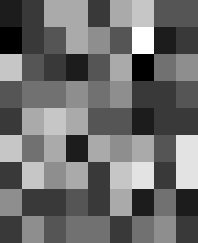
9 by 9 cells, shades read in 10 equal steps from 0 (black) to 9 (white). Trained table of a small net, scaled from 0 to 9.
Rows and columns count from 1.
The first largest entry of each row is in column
7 7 1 4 3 9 7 6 2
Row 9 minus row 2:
2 3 0 -2 -1 -1 -5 4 0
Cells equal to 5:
9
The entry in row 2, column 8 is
1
